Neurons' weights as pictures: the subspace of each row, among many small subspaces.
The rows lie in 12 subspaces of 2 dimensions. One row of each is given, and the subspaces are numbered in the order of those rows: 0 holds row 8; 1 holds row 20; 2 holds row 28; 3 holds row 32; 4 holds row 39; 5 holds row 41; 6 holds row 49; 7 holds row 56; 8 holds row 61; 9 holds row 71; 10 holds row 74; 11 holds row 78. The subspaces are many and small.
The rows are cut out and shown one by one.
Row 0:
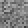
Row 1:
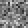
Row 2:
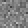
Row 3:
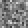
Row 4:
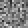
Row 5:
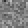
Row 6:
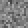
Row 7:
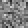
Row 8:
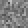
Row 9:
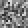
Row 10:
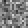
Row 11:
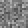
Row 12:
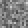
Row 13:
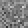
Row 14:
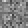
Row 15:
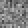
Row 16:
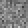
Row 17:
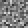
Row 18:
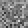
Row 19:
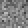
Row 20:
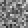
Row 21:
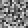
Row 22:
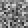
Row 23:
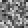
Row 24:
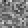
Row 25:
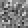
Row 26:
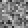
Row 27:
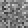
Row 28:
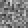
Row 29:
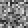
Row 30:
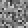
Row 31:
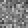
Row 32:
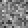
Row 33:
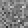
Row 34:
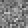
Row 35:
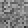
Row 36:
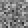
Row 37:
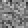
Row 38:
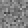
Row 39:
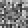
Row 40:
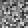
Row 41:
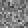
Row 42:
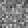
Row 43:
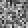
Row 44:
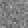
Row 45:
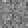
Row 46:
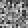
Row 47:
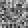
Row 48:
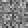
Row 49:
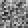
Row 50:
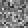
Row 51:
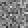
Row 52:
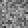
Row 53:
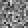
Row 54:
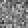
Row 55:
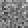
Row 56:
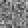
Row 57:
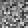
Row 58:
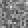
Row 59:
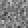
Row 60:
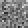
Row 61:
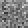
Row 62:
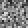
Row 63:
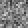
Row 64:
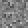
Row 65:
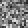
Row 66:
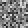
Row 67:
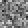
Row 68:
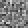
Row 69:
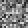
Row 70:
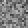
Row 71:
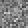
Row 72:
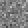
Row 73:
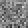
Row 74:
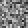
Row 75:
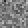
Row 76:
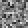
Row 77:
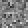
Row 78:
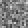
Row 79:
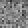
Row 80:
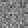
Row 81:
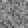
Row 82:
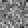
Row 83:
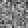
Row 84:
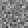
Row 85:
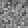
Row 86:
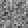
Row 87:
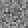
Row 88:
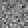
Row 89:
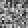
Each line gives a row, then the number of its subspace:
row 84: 2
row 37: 1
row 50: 5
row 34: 9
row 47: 2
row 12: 11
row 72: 1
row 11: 9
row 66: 10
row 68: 4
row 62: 8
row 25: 0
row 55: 8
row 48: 10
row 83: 7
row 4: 9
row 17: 4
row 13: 5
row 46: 4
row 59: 8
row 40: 4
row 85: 0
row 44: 11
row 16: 5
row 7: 1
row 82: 3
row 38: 9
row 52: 3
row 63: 6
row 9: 0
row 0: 6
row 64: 7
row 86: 6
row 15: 2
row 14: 10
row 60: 8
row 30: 5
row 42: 7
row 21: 9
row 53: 2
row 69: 7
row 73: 5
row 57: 4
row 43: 5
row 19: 8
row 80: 10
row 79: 4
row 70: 1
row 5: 1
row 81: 3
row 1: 6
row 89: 2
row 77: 7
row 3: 11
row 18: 5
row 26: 3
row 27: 8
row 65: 11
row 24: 1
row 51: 10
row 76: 7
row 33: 5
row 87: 9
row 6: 0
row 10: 10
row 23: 3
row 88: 2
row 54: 7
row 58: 11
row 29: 6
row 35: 6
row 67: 3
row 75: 1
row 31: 7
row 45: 10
